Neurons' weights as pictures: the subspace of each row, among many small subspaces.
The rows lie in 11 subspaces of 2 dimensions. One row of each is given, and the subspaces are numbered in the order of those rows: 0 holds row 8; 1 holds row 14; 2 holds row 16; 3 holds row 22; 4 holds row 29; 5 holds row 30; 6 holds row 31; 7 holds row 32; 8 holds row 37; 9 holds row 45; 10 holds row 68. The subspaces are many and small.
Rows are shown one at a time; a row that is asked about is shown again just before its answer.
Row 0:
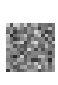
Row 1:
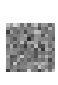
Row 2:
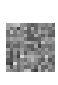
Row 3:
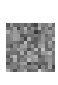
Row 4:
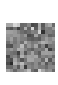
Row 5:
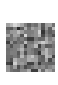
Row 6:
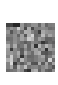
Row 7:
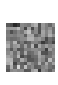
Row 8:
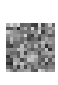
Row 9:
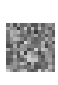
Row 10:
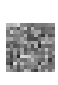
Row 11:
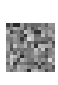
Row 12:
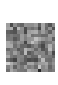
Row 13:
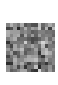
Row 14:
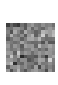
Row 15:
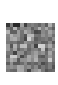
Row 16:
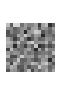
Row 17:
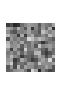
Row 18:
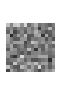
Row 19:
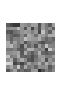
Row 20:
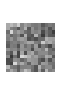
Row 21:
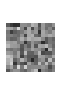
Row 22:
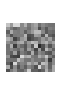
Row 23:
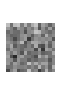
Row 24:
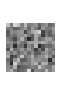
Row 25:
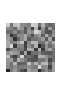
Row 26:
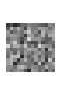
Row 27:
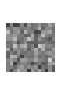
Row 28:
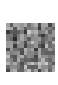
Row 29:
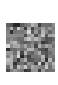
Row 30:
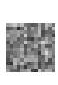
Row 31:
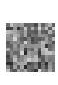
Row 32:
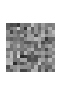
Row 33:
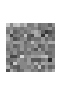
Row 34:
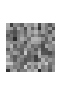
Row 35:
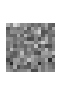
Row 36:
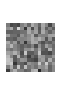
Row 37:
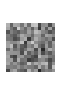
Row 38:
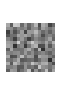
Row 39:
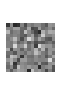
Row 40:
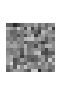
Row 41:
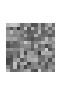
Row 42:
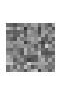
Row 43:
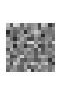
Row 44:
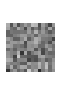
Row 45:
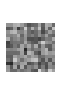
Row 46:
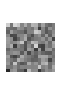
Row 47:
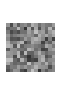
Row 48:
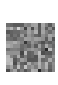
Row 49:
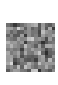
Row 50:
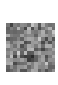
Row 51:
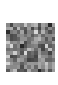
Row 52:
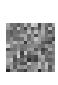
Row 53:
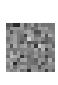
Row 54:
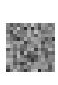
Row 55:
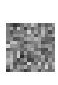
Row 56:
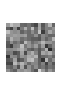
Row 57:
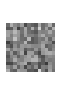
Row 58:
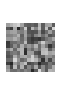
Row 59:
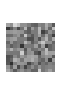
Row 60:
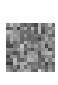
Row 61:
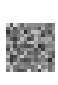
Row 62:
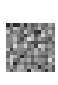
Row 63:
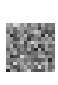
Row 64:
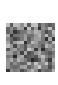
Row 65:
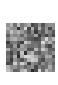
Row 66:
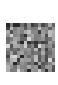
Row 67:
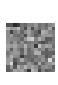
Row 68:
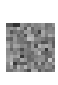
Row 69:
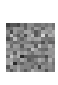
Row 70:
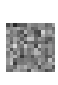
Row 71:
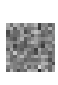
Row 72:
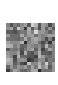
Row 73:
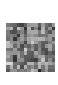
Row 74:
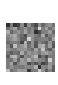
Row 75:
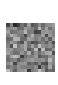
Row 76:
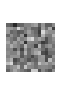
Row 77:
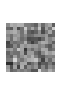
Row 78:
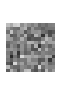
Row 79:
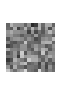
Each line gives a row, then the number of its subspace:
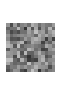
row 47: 7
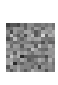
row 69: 1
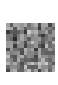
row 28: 2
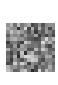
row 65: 7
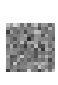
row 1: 8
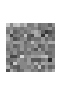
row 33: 1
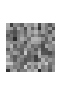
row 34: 6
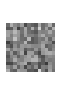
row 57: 6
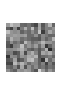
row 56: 0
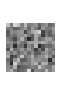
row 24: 6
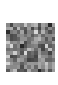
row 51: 0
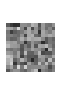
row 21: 10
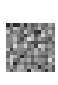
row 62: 6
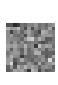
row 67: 6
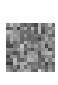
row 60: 0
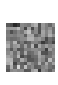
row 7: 10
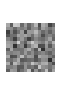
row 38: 2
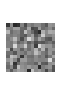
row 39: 6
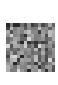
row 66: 4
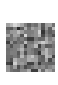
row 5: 5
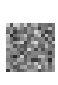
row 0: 1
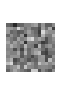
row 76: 5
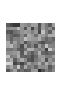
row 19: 0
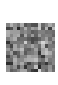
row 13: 5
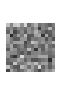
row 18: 1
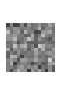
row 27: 6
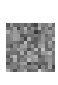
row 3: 8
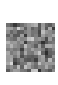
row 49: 5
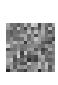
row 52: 4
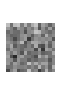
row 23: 8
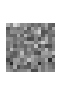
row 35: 2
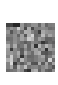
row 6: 10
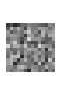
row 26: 4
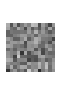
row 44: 4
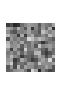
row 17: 9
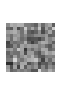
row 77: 9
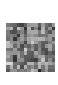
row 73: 9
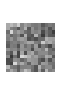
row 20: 7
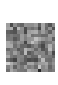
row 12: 9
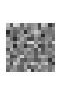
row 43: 2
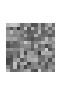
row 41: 10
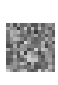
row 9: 7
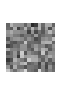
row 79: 4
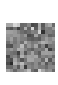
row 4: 0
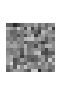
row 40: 6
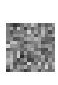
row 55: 4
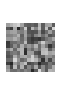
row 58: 9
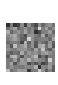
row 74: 8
